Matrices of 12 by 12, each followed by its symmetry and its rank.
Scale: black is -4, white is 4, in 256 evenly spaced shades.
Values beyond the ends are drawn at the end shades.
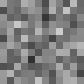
neither, full rank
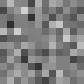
antisymmetric, full rank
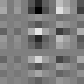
neither, rank one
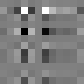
neither, rank one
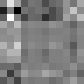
antisymmetric, rank two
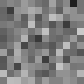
neither, full rank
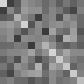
symmetric, full rank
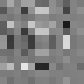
antisymmetric, rank two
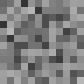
symmetric, full rank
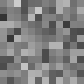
antisymmetric, full rank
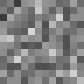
symmetric, full rank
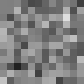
antisymmetric, full rank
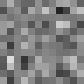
antisymmetric, rank two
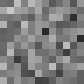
neither, full rank
